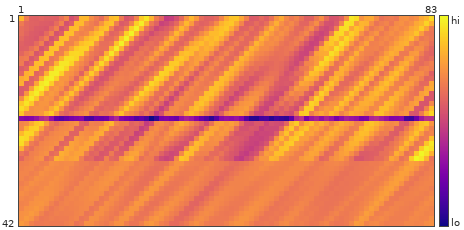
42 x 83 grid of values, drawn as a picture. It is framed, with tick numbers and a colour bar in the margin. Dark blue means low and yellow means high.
Row 21 stands out from the rest. The centre is the ninth with the lowest average. On average the colour sits 70% of the way up the scale. The bottom part is calmer, past a seam about 70% of the way down. Most values sit high, with a long tail of low ones.
